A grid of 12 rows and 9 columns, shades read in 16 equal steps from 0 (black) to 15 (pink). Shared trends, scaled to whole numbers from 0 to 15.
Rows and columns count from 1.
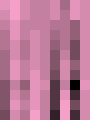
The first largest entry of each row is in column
2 2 2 2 2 2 2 2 4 4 7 4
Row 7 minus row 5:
-1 1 1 0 0 -1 2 2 0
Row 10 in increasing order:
4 5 8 11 12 13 13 14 14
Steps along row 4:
up down up down down up down up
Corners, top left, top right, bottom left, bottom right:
14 13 7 13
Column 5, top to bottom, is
12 12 12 12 12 12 12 12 13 12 12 12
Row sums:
116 116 106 105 100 99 104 102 87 94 100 93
